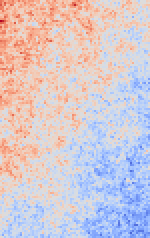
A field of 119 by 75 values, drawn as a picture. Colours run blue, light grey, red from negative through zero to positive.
Ninth with the highest average: top left. Slope: up to the top left. Average level on the scale: 50%. Ninth with the lowest average: bottom right. Mirror symmetry: none.
